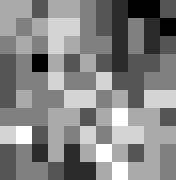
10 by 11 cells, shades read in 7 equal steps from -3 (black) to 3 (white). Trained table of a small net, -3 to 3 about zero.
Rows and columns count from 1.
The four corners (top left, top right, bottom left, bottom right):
1 -1 -1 0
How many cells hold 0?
30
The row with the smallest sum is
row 4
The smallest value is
-3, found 4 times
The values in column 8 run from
-2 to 3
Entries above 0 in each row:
4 4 3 2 2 6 6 8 5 4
